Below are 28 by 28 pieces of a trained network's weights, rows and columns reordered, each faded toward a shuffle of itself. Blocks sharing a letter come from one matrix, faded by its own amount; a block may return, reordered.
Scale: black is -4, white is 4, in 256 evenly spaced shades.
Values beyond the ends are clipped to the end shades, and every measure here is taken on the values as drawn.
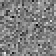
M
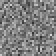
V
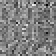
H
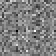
H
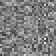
H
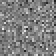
M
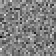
M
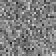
V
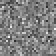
M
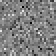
M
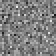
M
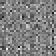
H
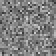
V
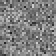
V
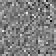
M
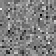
M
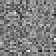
H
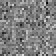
M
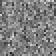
V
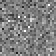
M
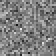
V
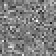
M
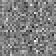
M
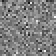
M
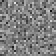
V
